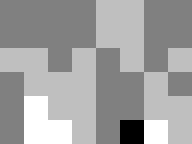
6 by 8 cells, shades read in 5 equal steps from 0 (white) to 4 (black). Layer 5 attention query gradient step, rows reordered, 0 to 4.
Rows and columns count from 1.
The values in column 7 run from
0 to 2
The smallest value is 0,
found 4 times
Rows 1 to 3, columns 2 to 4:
2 2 2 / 2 2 2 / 1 2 1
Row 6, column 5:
2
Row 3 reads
1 1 2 1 2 1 2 1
